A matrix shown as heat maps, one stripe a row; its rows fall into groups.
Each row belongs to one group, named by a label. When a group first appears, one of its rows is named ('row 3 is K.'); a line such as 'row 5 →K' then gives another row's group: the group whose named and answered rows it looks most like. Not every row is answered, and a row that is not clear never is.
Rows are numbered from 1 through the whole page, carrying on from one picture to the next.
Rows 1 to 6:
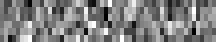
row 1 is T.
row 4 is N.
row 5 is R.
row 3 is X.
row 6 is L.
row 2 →X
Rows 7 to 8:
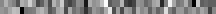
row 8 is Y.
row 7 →R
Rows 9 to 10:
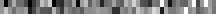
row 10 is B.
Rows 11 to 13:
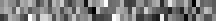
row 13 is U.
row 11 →R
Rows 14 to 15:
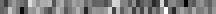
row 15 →Y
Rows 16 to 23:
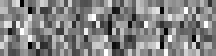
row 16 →Y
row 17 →B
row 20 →L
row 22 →B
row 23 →B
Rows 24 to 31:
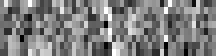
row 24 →R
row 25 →B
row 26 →T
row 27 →X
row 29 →Y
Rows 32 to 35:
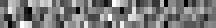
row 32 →U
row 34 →T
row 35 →L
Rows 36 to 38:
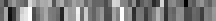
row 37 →L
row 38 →L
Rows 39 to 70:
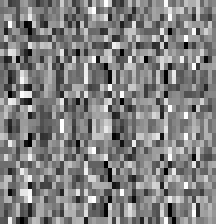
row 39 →B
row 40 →N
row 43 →X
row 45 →U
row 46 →Y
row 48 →X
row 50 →L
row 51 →T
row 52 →L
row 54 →R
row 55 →B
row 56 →B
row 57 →B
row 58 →B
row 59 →Y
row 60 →N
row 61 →R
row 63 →L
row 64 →N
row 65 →B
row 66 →L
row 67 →N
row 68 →X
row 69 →X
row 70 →Y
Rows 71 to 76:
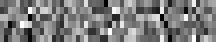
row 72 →U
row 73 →B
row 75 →T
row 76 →X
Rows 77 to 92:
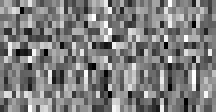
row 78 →Y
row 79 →N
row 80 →R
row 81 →T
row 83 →U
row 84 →Y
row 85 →R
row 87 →X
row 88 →X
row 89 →X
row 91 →U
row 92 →U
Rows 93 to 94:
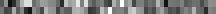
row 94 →T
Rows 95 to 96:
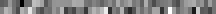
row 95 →Y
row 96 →R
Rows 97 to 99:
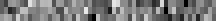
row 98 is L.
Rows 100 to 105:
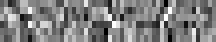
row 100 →L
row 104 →X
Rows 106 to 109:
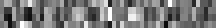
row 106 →R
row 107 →T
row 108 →T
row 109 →L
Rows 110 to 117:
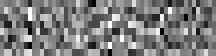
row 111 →R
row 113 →T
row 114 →B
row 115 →L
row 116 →T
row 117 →N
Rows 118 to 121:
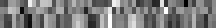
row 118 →U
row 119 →Y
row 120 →T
